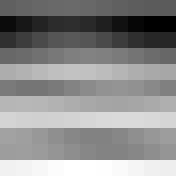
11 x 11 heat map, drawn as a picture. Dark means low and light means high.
Ninth with the lowest average: top right. Calmest part: middle right. Grain: streaks across. Slope: up to the bottom.
